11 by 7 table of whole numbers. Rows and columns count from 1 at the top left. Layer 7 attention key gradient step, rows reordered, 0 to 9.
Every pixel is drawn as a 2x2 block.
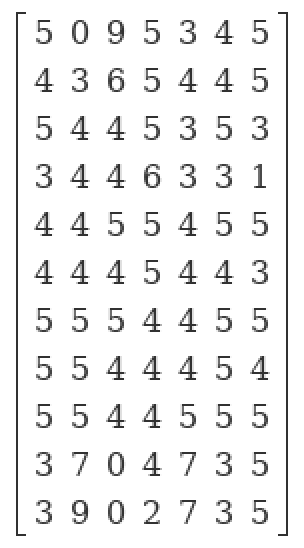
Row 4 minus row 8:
-2 -1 0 2 -1 -2 -3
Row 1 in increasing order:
0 3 4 5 5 5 9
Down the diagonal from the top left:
5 3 4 6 4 4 5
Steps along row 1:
down up down down up up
